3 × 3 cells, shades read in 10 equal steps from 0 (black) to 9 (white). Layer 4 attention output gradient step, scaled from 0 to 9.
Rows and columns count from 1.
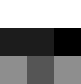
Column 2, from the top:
9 1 3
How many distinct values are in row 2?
2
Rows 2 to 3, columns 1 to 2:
1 1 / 5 3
